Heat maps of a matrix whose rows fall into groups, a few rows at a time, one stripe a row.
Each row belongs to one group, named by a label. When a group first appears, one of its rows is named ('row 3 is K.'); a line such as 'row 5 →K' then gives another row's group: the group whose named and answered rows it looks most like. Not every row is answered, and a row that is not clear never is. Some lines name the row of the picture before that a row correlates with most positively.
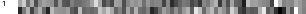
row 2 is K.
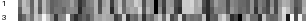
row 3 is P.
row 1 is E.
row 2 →E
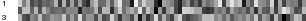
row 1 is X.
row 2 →E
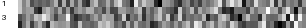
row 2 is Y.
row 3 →P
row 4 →K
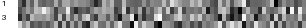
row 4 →X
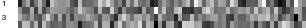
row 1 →K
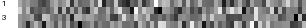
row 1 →Y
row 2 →X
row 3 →Y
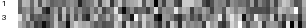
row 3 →X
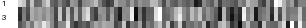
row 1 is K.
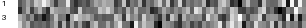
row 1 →P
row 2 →K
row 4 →X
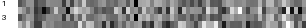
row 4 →Y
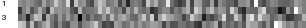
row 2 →K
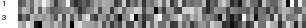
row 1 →P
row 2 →E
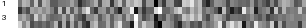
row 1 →E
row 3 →E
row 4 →X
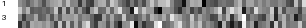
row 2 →X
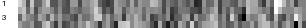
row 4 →Y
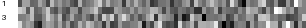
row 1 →K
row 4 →Y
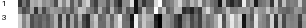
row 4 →X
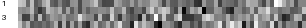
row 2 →Y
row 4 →X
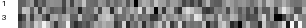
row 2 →E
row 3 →K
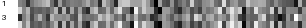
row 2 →X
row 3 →K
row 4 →X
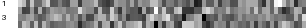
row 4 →E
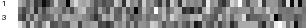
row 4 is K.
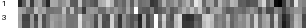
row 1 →K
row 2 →E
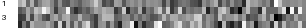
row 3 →K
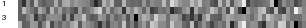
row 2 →K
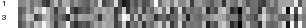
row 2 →P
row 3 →Y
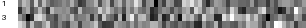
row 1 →E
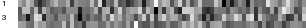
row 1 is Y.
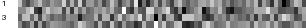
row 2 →Y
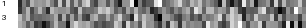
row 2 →K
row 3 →X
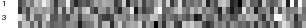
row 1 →P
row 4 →E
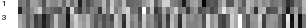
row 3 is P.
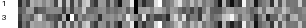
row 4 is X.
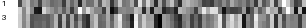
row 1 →E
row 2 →Y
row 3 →X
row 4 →X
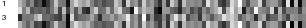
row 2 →X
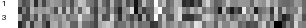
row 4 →K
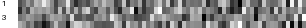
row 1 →P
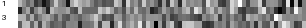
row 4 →E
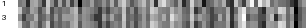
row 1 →Y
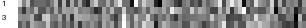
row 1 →X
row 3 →Y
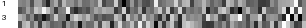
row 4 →E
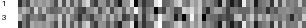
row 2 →E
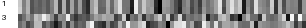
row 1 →X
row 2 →X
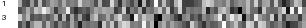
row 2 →P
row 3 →X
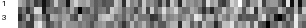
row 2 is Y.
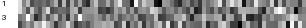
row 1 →X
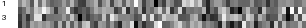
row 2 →P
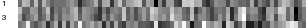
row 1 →E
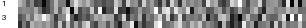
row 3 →P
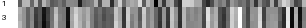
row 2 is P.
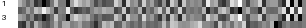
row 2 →P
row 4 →K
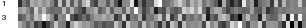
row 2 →E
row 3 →P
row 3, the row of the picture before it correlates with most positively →2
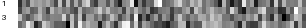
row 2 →K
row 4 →Y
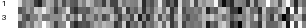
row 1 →Y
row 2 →P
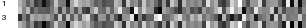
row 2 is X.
